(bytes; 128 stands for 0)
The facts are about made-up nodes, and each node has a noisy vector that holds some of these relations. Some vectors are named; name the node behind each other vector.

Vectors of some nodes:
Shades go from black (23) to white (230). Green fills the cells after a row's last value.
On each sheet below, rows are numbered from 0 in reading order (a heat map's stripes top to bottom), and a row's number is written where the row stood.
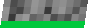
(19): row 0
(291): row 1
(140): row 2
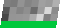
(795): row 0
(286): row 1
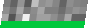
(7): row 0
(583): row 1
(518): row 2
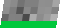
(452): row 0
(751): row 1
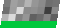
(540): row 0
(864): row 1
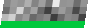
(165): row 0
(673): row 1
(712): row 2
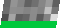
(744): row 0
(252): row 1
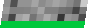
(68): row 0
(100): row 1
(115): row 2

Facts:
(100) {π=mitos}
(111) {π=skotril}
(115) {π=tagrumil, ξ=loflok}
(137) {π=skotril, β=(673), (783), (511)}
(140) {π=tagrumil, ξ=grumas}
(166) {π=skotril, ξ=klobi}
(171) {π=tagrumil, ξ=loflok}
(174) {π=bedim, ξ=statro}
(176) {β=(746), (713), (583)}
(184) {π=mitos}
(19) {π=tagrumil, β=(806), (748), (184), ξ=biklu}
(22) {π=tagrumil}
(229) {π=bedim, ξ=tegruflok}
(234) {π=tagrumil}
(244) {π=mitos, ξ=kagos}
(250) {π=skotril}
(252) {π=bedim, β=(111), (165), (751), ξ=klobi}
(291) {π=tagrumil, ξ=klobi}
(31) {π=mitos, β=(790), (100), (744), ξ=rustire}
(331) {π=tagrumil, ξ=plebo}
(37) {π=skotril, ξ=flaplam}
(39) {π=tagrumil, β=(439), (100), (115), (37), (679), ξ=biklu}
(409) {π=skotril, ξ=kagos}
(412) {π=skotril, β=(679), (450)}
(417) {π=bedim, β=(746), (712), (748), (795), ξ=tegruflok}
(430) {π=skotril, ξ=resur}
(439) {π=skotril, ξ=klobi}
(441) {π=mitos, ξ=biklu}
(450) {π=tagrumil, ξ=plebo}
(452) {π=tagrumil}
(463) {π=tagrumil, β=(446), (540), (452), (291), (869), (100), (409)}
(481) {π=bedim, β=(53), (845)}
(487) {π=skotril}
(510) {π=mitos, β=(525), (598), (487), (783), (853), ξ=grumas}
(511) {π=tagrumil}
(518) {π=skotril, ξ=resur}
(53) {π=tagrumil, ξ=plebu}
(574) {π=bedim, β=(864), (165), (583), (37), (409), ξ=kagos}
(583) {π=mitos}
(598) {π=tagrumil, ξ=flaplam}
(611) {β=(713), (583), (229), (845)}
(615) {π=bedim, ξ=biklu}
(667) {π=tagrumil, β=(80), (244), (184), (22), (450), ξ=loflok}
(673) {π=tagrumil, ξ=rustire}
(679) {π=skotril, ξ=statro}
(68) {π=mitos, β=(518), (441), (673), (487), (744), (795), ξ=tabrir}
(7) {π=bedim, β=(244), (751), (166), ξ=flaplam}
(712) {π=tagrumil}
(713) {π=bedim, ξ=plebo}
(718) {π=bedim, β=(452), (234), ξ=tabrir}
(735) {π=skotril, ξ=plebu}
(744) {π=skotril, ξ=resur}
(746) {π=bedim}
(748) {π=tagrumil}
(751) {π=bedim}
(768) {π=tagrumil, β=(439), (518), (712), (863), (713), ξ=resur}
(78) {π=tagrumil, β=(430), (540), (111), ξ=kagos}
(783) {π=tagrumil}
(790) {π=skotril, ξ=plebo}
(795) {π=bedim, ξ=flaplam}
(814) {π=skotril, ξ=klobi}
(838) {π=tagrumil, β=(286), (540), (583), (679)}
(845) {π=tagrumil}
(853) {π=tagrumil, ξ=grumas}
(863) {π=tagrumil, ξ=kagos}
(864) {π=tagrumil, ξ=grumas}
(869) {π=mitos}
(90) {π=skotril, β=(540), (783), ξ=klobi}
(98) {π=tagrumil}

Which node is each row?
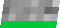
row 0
(746)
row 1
(184)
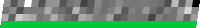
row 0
(244)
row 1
(574)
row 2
(412)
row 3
(166)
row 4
(768)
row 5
(331)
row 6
(481)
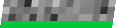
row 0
(838)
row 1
(53)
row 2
(615)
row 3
(22)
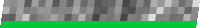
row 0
(510)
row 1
(174)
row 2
(718)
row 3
(39)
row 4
(78)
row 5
(525)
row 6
(441)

